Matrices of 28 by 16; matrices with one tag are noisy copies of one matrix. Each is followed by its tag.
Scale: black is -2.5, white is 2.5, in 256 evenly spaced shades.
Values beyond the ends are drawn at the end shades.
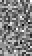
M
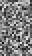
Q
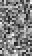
M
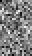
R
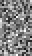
M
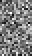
R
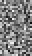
M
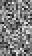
R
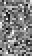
M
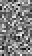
Q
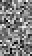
R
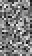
Q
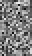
Q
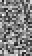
M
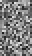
Q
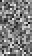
R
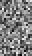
R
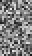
R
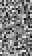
M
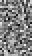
M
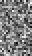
M
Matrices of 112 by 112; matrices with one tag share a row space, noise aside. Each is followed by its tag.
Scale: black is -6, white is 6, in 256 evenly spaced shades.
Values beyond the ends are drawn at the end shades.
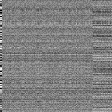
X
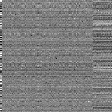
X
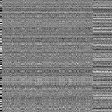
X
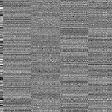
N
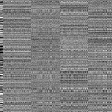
N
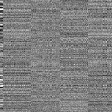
N
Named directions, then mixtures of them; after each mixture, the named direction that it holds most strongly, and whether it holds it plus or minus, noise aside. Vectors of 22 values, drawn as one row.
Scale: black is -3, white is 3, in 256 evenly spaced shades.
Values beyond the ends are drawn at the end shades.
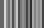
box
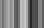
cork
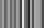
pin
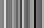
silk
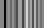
box, minus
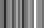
silk, minus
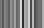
pin, minus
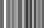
box, plus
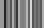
box, minus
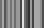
pin, plus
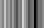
silk, plus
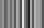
pin, plus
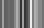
cork, minus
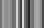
pin, plus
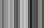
cork, plus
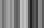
cork, plus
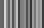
box, plus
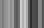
cork, plus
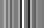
pin, plus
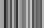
box, minus
